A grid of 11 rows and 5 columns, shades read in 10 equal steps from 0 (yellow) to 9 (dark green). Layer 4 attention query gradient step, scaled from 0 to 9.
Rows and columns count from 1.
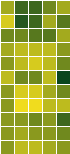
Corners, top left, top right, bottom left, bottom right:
3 3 4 4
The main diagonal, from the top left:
3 8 6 2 5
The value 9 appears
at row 6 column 5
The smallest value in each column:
1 0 0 2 2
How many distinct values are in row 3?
3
